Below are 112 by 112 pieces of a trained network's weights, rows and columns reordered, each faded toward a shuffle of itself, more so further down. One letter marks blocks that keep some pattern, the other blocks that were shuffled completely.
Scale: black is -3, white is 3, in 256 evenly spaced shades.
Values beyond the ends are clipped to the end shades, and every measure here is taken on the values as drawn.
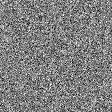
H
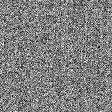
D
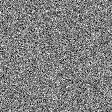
H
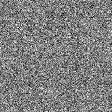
D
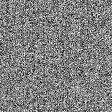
D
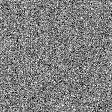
D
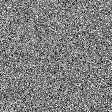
H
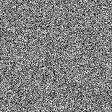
H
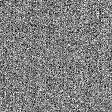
D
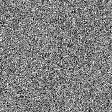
H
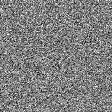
D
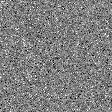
H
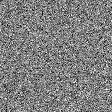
H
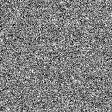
D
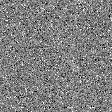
D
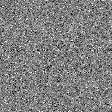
D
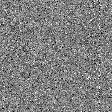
D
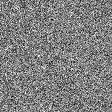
H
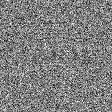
D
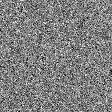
H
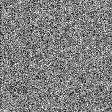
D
